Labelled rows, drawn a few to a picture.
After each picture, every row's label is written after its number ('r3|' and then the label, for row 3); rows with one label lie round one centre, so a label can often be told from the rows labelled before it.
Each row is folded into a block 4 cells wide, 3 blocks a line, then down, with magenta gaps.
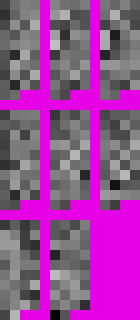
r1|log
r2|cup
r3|cup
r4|log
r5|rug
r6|rug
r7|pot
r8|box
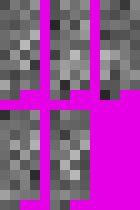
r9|rug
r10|log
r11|box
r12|rug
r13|rug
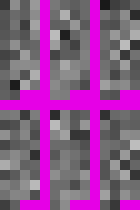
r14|log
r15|cup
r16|rug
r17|box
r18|pot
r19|rug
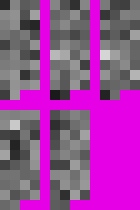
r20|pot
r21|box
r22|box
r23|cup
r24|log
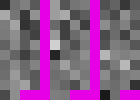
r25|pot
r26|cup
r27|box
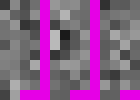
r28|pot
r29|cup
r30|rug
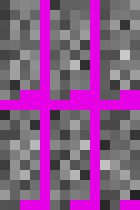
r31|log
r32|rug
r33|log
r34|rug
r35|rug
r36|box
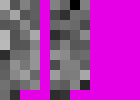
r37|cup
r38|box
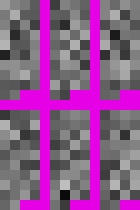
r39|cup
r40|rug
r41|cup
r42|pot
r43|log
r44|log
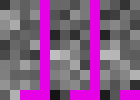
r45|pot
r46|box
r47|box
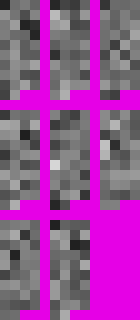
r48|pot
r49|pot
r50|rug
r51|pot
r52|box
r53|cup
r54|cup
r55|pot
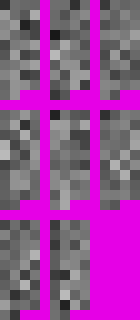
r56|pot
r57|box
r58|rug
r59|cup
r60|pot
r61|rug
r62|rug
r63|log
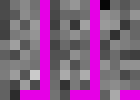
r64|log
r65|log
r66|pot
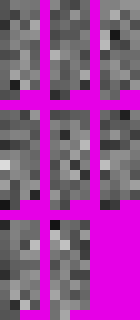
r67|log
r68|box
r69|cup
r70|box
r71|rug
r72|box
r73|log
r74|pot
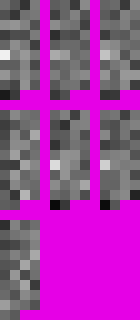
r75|box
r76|box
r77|box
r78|log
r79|box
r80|box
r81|rug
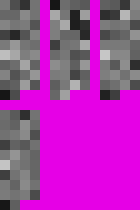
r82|box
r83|pot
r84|box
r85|box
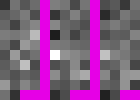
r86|rug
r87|box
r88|box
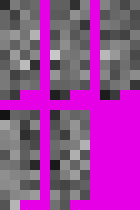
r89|rug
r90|box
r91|box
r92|pot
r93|rug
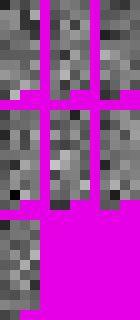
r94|pot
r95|log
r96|box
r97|log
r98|box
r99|log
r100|rug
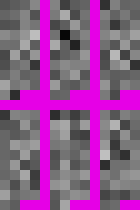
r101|rug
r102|cup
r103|rug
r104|rug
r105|pot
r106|cup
